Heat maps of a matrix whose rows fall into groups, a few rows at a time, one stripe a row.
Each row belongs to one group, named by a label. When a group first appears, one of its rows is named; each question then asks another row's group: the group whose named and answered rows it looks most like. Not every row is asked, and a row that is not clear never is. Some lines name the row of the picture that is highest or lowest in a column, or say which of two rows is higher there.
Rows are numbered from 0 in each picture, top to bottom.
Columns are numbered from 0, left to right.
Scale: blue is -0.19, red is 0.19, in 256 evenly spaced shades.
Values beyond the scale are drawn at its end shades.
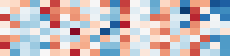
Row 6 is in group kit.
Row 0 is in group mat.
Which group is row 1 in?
mat
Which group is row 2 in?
kit
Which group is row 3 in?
mat
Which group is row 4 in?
kit
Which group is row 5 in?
mat
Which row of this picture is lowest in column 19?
5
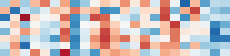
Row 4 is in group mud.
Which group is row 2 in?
mud
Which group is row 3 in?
mud
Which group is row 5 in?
mud
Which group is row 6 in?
mud
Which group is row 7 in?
mud
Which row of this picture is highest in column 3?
7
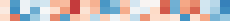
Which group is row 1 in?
kit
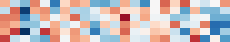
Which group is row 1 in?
mud
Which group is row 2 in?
mat
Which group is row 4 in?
mat
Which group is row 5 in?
kit
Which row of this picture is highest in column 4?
4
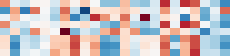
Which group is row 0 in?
kit
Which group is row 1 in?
mud
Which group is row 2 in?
mud
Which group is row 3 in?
kit
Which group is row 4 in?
mud
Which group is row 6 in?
kit
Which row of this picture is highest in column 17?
4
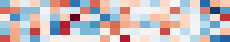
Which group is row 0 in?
mud
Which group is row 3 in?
mud
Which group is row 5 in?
mat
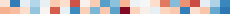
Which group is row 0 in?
kit
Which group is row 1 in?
mat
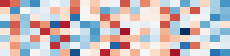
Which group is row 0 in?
mat
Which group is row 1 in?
kit
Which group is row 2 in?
mud
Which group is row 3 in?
mud
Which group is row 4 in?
mat
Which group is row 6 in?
mat
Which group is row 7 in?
mud
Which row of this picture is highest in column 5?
6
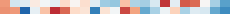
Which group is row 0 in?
kit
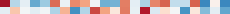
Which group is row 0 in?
kit
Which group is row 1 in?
mud
